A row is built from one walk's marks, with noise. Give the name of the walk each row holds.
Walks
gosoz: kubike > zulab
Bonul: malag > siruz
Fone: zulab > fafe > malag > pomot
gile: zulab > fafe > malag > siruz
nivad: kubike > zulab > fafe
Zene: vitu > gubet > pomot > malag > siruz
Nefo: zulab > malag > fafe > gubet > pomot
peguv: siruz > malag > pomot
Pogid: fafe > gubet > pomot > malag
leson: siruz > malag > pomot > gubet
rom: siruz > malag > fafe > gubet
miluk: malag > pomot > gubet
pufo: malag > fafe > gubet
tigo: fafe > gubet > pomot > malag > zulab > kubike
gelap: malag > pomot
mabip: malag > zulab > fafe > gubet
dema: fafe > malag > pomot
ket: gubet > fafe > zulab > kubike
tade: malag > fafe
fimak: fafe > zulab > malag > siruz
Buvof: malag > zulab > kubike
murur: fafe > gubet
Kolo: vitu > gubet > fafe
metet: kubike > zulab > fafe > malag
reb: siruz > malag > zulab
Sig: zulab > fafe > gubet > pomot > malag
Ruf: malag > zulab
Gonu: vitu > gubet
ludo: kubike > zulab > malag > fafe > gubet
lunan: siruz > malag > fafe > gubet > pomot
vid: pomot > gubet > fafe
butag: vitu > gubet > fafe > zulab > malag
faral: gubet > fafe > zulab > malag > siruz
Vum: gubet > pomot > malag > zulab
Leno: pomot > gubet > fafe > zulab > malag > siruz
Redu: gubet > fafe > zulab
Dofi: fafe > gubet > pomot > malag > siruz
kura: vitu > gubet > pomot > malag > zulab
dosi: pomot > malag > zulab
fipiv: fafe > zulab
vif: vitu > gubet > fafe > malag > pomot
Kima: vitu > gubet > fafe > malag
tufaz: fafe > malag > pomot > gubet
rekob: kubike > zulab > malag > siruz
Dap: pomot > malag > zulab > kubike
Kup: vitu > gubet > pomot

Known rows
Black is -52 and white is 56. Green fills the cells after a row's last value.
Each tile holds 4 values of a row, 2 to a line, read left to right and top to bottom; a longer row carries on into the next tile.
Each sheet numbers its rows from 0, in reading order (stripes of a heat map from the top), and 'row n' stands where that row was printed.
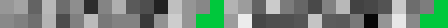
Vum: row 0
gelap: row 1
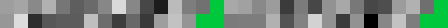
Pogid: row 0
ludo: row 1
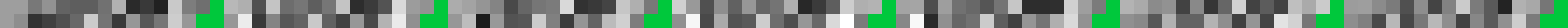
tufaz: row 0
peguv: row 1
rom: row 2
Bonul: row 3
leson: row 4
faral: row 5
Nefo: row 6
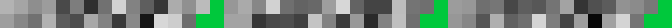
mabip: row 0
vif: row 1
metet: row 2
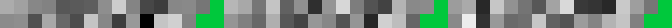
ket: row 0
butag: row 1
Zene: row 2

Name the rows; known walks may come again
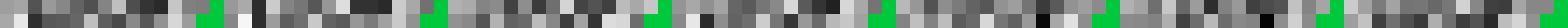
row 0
miluk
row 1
Zene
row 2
faral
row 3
Dofi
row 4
gosoz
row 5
dosi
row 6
murur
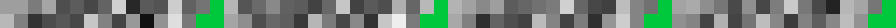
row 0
Fone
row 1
fipiv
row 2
pufo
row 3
Nefo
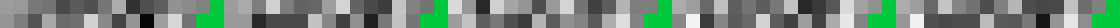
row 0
metet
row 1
vif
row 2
Gonu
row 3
peguv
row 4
gelap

